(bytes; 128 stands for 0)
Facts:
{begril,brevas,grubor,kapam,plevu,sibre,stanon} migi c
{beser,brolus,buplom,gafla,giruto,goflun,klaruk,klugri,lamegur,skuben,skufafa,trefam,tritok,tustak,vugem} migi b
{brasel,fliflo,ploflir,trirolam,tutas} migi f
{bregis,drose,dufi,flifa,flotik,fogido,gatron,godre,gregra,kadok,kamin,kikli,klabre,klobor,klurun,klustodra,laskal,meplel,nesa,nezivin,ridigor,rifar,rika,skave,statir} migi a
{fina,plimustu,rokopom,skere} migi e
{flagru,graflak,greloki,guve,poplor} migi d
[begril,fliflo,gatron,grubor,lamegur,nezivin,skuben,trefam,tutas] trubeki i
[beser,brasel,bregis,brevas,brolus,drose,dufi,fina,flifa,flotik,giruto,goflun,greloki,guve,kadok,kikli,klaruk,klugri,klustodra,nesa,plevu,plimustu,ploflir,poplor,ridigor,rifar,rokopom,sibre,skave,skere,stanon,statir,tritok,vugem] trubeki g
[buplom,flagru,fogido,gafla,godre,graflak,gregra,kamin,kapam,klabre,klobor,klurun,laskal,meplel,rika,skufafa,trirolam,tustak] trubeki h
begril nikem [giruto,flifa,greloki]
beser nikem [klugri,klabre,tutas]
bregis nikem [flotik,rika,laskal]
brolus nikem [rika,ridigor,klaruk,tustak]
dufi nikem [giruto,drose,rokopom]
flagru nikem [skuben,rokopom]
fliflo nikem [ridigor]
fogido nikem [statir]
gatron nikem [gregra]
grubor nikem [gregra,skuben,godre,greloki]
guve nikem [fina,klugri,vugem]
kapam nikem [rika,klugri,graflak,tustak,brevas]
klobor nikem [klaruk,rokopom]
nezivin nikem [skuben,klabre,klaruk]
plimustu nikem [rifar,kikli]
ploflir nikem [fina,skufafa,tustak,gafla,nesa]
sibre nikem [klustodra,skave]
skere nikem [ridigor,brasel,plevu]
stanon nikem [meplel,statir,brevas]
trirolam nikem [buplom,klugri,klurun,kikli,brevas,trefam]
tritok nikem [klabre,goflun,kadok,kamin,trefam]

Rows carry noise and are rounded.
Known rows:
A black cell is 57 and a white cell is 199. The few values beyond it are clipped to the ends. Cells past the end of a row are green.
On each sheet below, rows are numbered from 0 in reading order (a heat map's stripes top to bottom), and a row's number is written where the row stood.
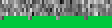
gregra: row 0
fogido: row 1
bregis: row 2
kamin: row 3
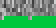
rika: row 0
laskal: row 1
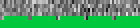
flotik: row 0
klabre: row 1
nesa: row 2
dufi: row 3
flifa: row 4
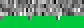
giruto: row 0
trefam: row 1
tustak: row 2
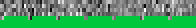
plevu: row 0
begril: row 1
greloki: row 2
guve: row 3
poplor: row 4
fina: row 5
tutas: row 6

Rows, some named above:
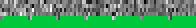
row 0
skuben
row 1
fina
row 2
klobor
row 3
brolus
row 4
fliflo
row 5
bregis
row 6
klobor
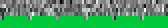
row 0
nezivin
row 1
klaruk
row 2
bregis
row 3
brevas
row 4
gatron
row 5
fina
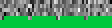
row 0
plimustu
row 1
skere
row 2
vugem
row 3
goflun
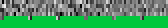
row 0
tritok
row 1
flagru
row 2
trirolam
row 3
beser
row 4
lamegur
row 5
gatron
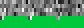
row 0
klugri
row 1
tustak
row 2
brolus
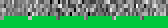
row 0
graflak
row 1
brasel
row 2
tritok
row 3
stanon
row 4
plevu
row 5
rokopom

